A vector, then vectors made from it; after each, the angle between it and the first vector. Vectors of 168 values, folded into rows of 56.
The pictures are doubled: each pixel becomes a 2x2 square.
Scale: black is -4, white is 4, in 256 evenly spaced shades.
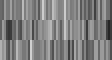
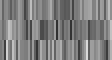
partly opposed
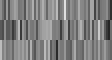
partly aligned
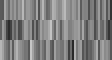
nearly parallel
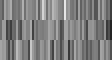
nearly parallel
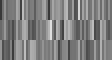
partly aligned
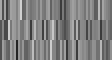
orthogonal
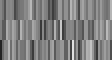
partly opposed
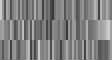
partly opposed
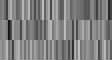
partly aligned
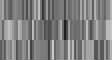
nearly opposite
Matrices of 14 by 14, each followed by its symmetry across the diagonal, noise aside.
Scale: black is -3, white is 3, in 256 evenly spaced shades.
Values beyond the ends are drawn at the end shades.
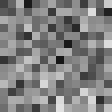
neither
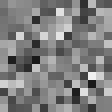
antisymmetric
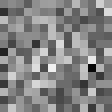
neither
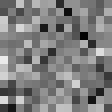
neither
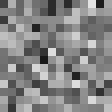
neither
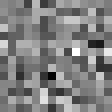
antisymmetric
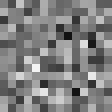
antisymmetric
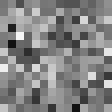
neither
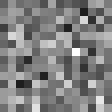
neither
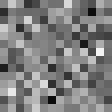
antisymmetric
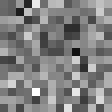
neither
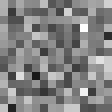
neither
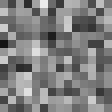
antisymmetric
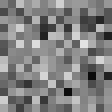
neither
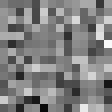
antisymmetric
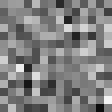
antisymmetric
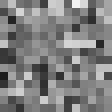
antisymmetric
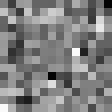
antisymmetric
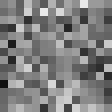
antisymmetric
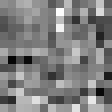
antisymmetric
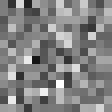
neither
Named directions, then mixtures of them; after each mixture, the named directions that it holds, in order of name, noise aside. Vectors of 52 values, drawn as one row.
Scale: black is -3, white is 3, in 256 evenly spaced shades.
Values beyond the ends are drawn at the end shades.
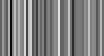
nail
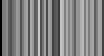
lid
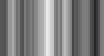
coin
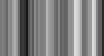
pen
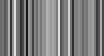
coin, nail, pen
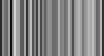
lid, nail, pen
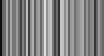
coin, lid, nail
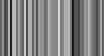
coin, nail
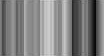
coin, pen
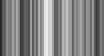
coin, lid, pen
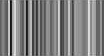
nail, pen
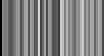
lid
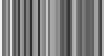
lid, nail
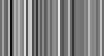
nail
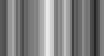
coin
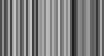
coin, nail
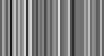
nail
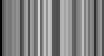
coin, lid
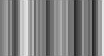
pen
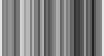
lid, pen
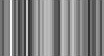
coin, nail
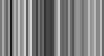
coin, nail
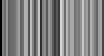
lid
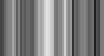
coin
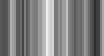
coin
